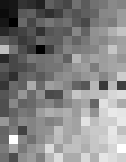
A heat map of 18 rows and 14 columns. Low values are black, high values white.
The field climbs toward the bottom right. No regular stripes run through it. The grain is fine, like static. The ninth with the lowest average is the top left. The ninth with the highest average is the bottom right.
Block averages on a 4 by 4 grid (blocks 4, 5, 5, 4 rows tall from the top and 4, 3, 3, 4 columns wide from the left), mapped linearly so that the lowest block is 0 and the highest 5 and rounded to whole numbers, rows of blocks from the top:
0113
1233
2334
2445
